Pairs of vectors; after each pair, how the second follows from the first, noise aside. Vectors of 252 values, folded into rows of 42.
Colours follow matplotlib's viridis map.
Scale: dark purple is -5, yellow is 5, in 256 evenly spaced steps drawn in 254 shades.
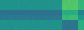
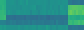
wrapped around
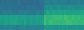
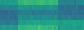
wrapped around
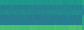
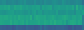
negated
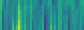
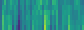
negated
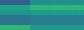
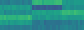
wrapped around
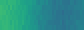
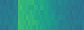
wrapped around
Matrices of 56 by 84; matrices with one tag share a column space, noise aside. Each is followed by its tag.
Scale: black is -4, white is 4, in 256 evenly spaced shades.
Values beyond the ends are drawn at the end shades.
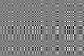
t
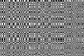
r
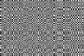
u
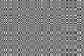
u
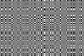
u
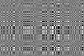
t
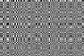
r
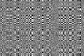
u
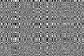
r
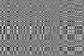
t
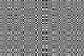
u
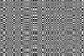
u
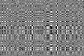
t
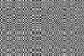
u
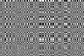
r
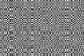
u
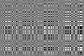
t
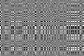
t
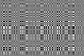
t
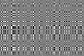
t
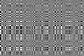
t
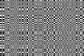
u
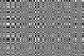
r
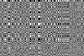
r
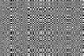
u
